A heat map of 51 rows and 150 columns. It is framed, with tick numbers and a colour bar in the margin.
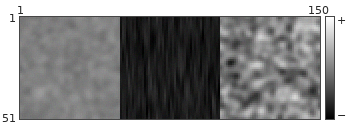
It is made of 1 by 3 panels. Panel 1,1: middling, blotchy, faint in contrast. Panel 1,2: very low, streaked downward, faint in contrast. Panel 1,3: middling, blotchy, strong in contrast.
